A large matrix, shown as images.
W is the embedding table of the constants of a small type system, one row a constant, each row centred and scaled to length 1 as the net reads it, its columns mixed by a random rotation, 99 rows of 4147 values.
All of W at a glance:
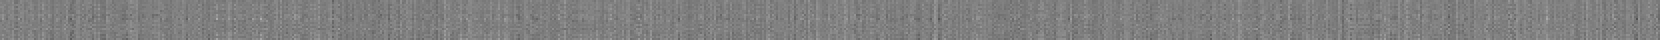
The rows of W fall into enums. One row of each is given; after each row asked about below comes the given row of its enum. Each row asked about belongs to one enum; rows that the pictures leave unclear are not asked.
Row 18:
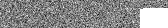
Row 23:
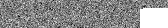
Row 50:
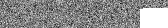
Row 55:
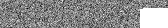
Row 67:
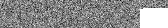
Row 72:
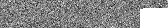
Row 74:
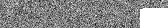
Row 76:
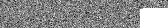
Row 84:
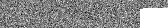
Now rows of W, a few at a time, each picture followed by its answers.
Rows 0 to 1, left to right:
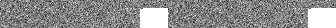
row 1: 18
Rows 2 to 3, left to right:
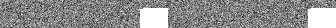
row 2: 55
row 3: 76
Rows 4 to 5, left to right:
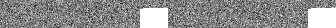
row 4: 50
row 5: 84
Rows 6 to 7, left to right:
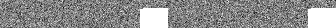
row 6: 55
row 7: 76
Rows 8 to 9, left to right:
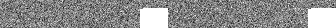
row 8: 55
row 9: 18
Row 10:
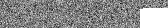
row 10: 50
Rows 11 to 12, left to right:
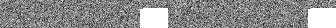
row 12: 74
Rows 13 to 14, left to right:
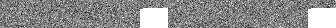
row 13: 84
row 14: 72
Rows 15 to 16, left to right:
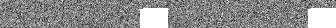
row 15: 55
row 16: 76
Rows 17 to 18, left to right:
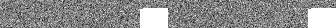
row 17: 55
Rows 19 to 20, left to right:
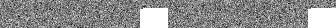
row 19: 23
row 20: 50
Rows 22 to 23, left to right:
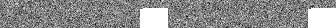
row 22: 74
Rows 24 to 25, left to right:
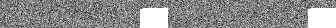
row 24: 84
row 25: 76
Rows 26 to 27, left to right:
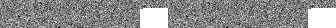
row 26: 23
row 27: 23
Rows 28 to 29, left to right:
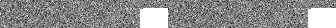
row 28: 18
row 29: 18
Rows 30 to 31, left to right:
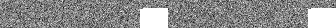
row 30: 55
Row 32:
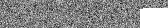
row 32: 50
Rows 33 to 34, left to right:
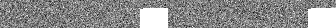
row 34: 84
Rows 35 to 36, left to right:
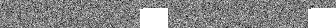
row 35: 67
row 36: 23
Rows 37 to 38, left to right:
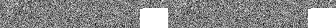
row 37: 74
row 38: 74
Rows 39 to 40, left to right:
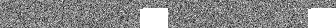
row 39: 55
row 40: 18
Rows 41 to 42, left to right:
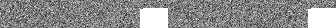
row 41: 18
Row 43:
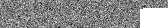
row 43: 23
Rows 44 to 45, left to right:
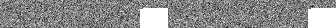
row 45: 23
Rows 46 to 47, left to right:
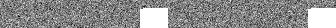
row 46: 23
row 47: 55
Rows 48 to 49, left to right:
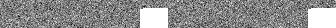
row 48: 23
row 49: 72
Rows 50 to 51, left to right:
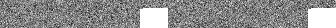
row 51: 72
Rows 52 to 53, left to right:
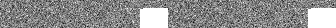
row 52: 18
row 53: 18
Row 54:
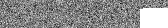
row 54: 50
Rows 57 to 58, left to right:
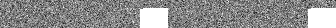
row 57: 18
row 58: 76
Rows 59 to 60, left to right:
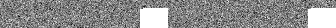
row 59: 23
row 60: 76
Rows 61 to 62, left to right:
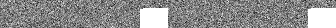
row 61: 72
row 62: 76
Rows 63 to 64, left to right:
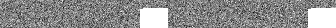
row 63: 55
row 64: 84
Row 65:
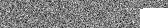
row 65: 18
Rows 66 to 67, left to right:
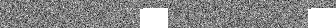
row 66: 18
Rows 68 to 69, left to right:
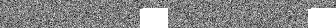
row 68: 76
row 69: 55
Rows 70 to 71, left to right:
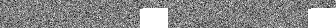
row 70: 76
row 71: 72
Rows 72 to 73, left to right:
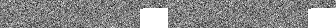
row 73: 72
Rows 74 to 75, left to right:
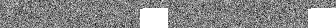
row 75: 50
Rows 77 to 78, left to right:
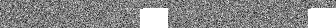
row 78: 76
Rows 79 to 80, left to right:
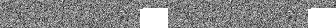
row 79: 55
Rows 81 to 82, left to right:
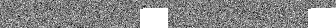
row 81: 23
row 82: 84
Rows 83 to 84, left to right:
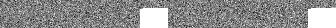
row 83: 76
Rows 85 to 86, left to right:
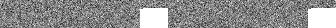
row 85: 67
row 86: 72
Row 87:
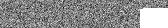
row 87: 55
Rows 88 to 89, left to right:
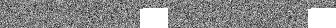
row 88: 50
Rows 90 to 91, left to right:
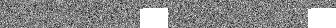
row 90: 50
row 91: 18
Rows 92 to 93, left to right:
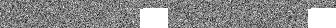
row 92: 18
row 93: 55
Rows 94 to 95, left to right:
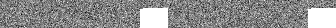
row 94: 84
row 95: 67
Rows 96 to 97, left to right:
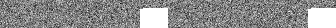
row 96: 50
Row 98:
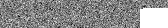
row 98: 23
